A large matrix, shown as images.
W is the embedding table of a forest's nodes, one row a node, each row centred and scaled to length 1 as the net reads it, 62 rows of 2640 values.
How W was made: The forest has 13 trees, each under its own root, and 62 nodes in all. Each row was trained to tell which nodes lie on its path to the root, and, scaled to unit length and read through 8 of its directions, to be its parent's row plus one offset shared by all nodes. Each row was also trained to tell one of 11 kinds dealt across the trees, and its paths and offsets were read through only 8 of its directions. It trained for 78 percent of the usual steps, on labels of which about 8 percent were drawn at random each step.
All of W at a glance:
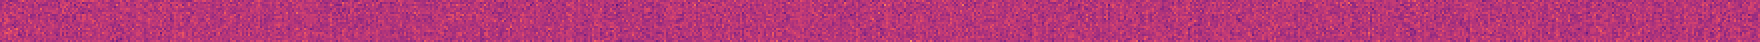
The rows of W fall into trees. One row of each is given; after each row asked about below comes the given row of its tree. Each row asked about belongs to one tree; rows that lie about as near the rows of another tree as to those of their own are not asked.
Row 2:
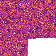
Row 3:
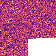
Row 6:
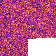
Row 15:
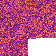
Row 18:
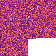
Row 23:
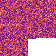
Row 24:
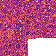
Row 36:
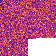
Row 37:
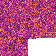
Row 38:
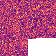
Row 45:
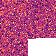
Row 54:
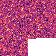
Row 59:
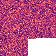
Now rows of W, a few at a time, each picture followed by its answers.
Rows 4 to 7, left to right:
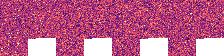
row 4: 3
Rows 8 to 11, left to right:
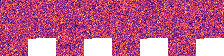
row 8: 38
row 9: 3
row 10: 45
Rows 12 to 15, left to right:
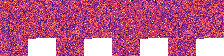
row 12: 2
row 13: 15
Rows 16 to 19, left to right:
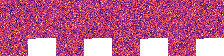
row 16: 24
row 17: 2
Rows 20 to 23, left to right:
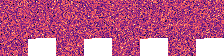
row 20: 36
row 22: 54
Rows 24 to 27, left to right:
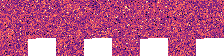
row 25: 45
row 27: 45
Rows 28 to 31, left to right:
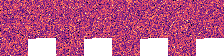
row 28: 23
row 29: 38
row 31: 59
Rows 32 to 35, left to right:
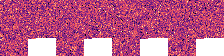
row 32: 59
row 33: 2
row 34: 45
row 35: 3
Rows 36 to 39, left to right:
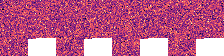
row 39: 15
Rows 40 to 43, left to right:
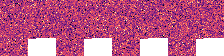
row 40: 2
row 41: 3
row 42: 54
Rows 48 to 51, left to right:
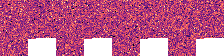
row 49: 38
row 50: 6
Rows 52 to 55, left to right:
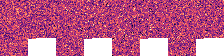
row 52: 59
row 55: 36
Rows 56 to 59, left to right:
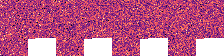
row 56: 24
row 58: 18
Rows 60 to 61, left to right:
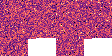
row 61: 54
